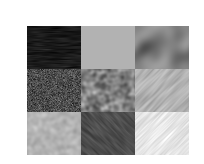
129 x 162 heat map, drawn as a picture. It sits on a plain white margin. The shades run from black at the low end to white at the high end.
It is made of 3 by 3 panels. Panel 1,1: very low, streaked across, faint in contrast. Panel 1,2: high, flat. Panel 1,3: middling, smooth. Panel 2,1: low, fine-grained. Panel 2,2: middling, blotchy. Panel 2,3: high, slanting up to the right, faint in contrast. Panel 3,1: high, blotchy, faint in contrast. Panel 3,2: low, slanting down to the right, faint in contrast. Panel 3,3: very high, slanting up to the right, faint in contrast.
